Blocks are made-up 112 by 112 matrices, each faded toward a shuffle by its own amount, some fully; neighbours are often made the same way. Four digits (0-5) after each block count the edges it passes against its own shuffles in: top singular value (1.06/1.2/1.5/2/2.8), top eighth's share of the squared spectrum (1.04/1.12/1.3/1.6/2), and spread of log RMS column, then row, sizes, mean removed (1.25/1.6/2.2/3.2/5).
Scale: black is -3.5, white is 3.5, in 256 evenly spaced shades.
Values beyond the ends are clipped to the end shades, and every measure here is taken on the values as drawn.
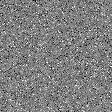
0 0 0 0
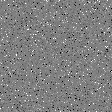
0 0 0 0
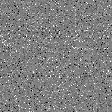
3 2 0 1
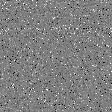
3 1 0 0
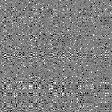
5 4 3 3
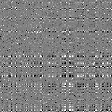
5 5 3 4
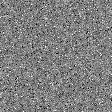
0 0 0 0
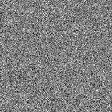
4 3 1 1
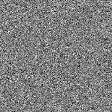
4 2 1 1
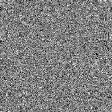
3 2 1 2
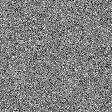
2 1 0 0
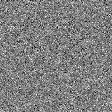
3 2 1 1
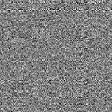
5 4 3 3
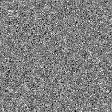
3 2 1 1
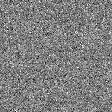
2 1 0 0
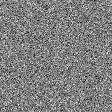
2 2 0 0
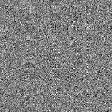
4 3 2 2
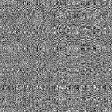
5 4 3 3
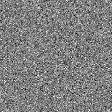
3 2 1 1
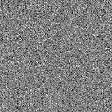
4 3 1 2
